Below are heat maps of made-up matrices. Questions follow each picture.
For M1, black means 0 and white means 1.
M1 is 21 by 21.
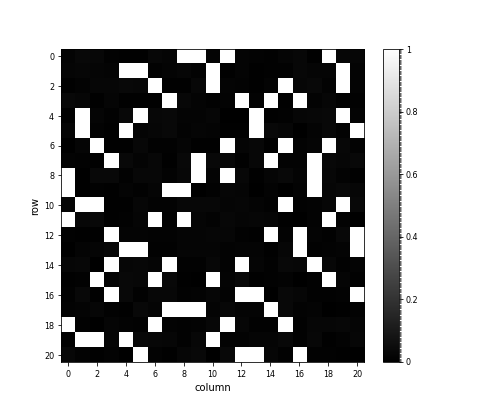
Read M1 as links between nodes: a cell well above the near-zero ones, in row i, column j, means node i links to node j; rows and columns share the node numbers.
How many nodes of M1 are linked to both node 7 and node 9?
1
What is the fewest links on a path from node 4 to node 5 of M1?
1
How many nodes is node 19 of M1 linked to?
4
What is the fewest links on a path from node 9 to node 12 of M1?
3
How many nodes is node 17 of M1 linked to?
4
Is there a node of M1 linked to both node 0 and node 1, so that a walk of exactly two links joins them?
no
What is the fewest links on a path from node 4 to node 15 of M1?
3
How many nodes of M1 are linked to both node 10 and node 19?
2
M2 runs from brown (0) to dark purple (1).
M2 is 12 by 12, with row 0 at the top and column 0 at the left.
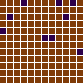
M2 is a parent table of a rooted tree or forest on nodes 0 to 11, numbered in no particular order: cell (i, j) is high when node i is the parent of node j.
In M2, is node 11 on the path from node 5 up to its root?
no
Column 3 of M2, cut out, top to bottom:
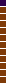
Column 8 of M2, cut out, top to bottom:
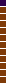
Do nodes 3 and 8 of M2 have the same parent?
yes
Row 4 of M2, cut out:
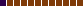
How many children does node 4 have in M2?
1
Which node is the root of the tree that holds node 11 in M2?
5
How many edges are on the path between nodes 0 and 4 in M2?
1
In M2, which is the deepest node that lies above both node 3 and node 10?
0
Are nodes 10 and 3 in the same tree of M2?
yes
